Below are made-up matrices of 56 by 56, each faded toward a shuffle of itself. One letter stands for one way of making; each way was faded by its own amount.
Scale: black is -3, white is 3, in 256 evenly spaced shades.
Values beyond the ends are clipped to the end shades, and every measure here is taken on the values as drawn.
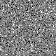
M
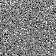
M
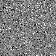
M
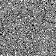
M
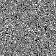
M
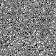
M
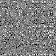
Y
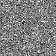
M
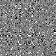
Y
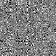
Y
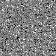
M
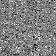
M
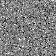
M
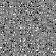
Y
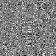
Y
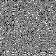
Y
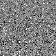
M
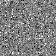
M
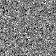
M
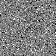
M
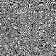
Y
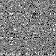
Y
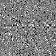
Y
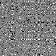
Y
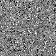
M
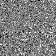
M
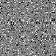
Y
